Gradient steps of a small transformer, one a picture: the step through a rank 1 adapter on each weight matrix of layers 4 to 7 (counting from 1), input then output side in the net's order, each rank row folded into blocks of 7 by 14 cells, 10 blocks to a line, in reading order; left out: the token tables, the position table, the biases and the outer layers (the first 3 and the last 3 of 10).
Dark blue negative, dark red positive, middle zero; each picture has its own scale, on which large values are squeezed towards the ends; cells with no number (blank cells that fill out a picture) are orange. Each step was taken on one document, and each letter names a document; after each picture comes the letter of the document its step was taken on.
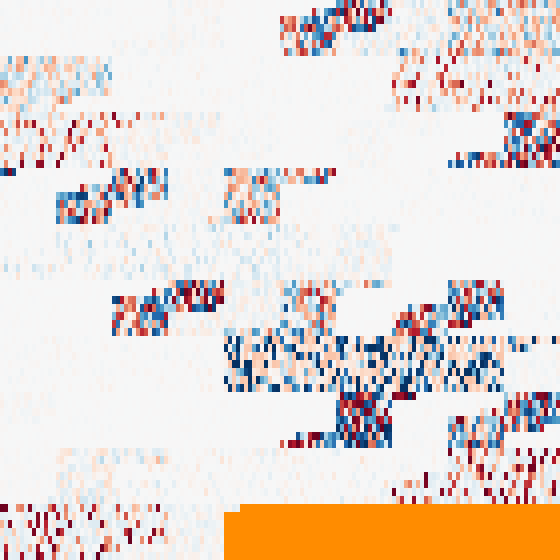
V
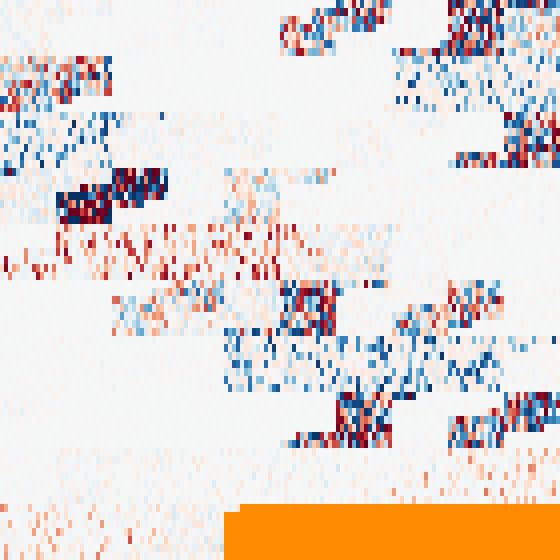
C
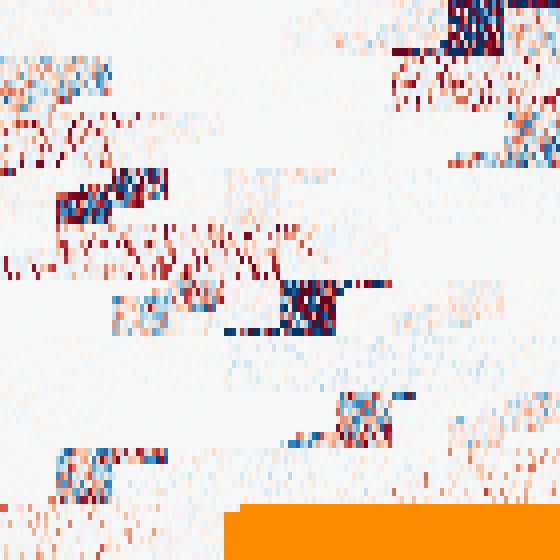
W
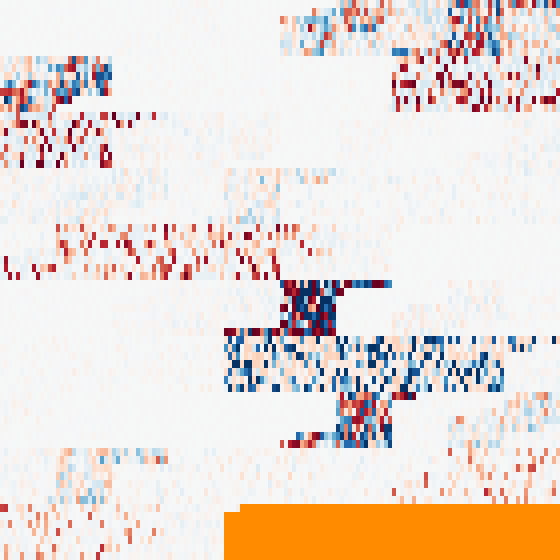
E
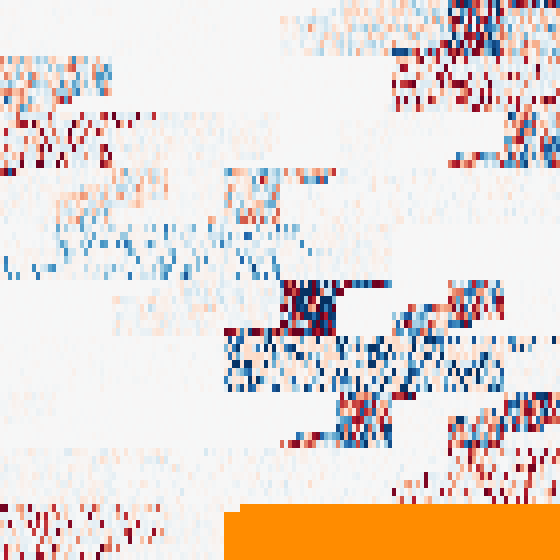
E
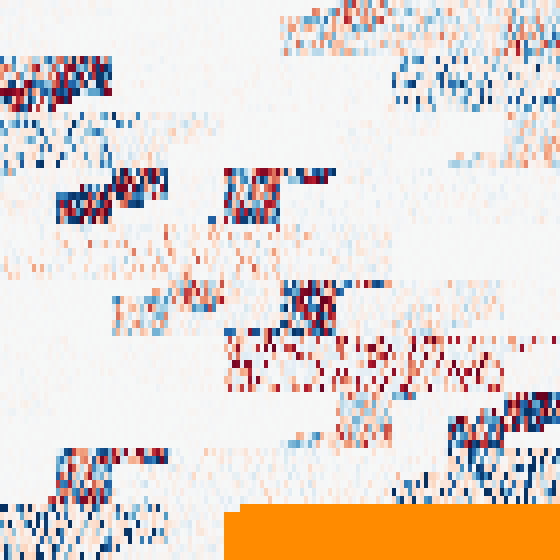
W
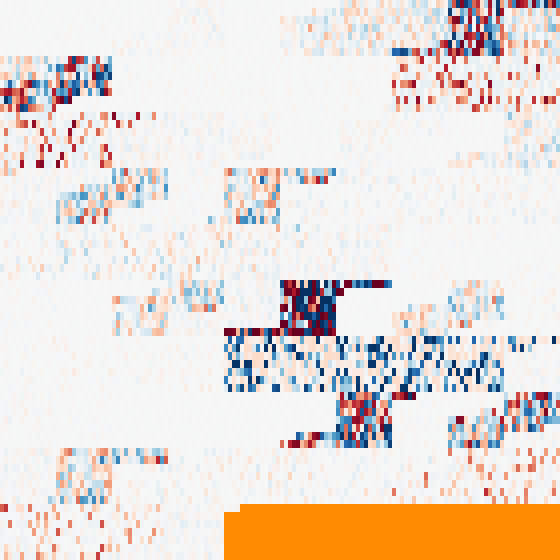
E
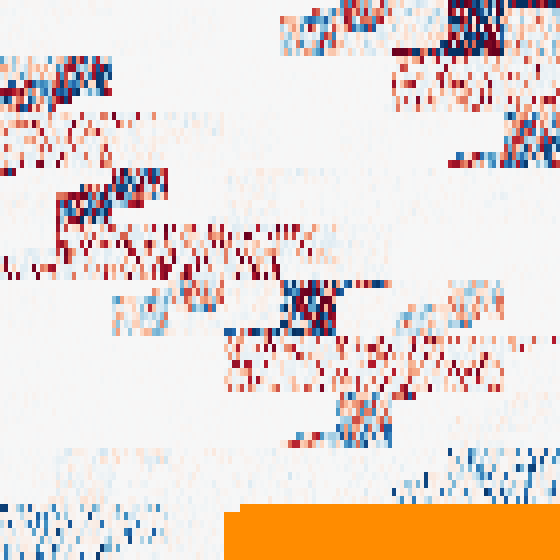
W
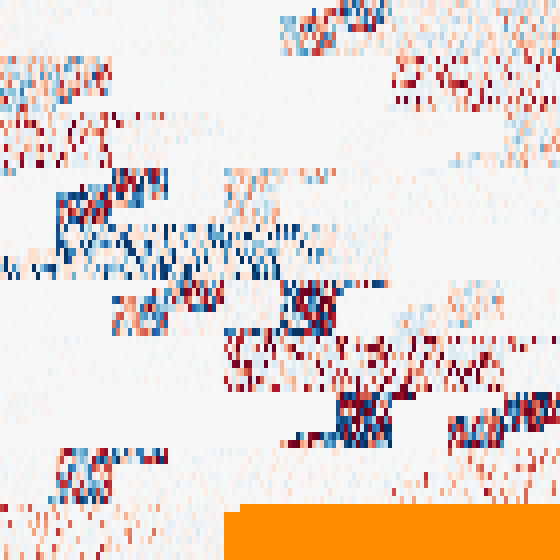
V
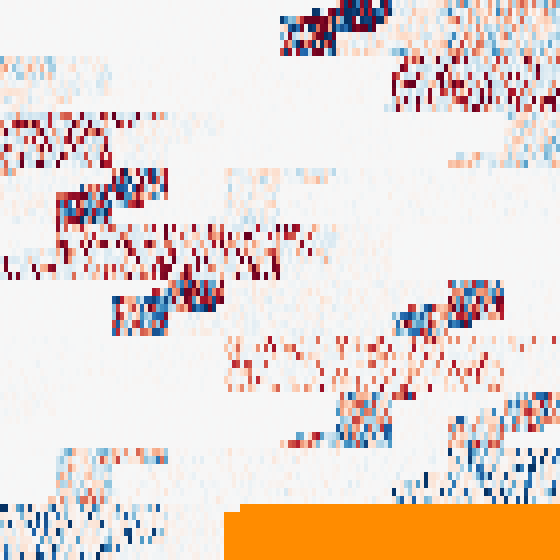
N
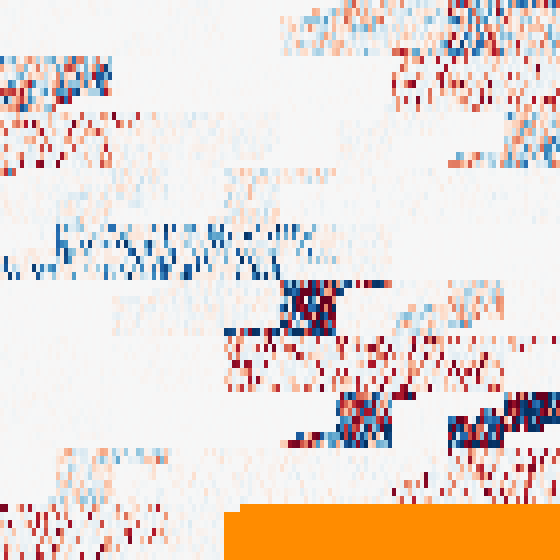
W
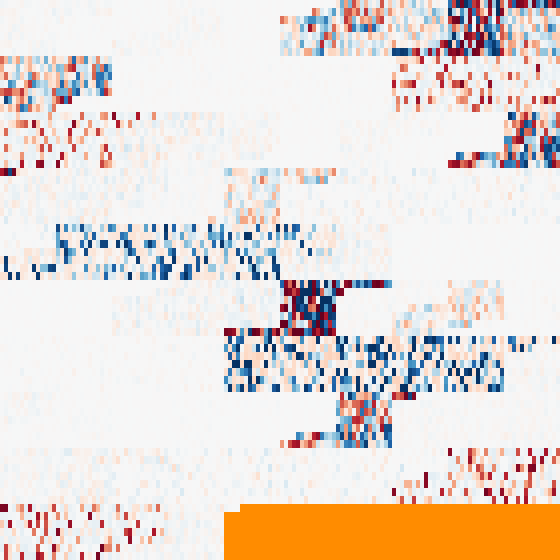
E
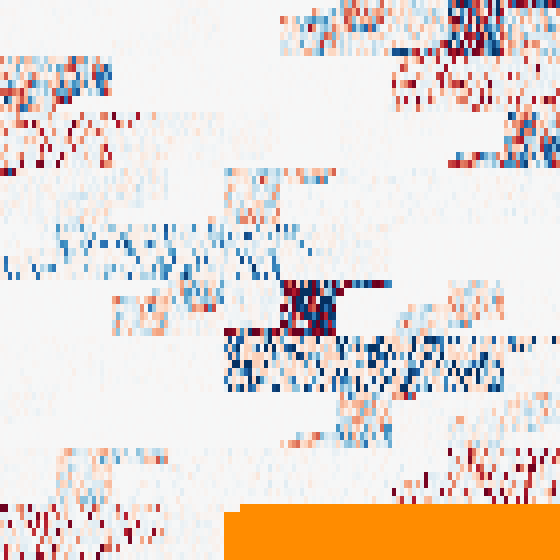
E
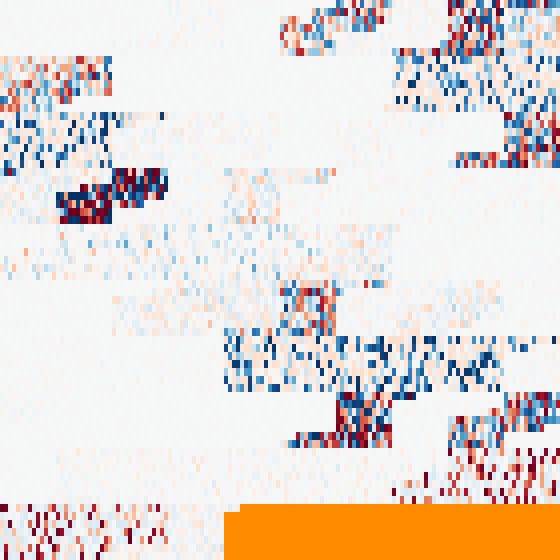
C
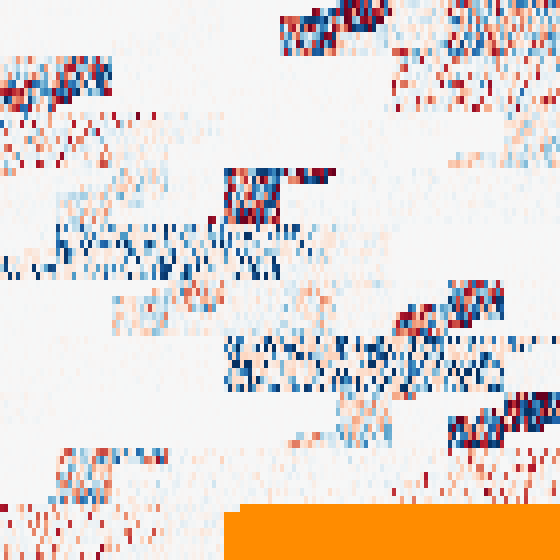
W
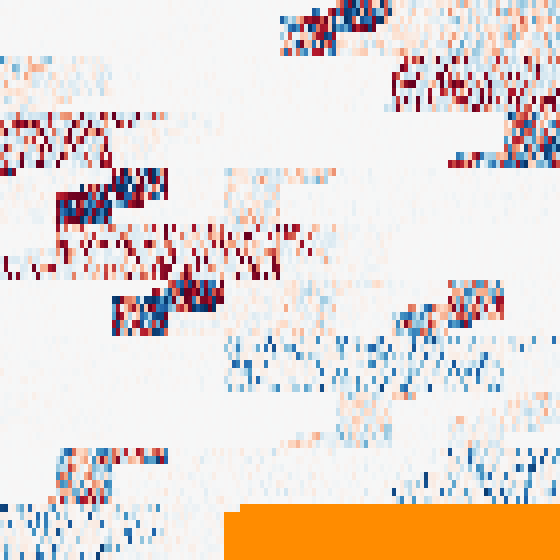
N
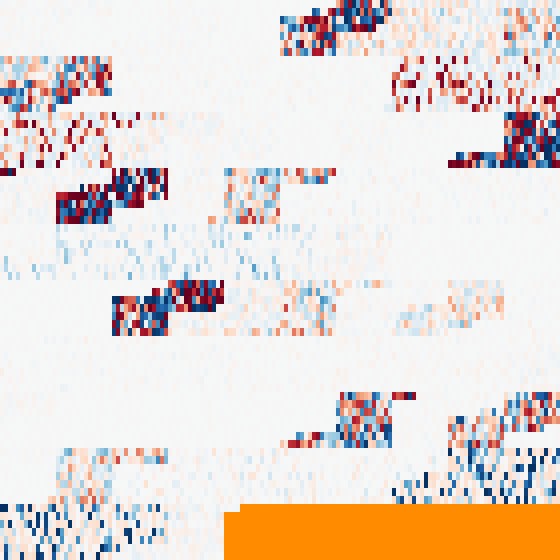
N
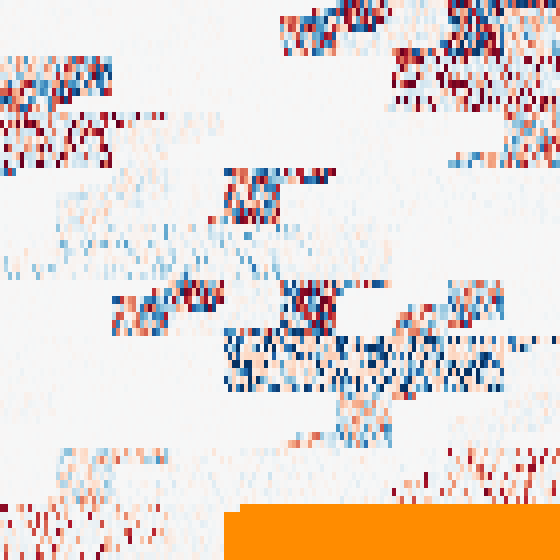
V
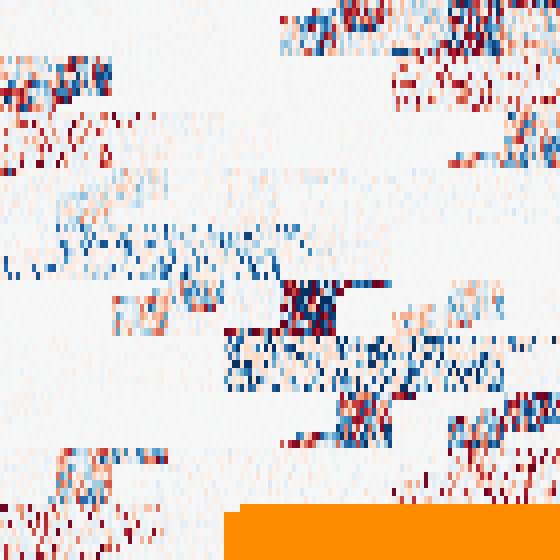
E
